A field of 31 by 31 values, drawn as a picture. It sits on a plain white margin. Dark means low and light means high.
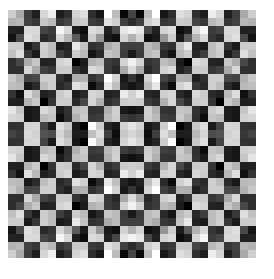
Odd rows or columns: none. Mirror symmetry: left to right and top to bottom. Grain: checkered. Seam: none. Average level on the scale: 50%. Histogram: two levels.
